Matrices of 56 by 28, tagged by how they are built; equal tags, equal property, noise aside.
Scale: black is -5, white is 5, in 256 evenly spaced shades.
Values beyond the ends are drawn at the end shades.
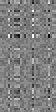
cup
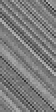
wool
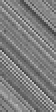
wool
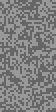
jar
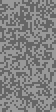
jar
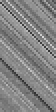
wool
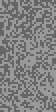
jar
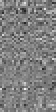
cup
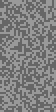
jar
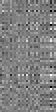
cup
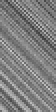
wool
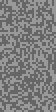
jar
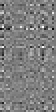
cup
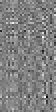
cup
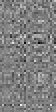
cup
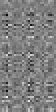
cup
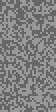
jar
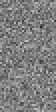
jar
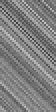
wool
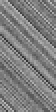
wool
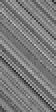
wool
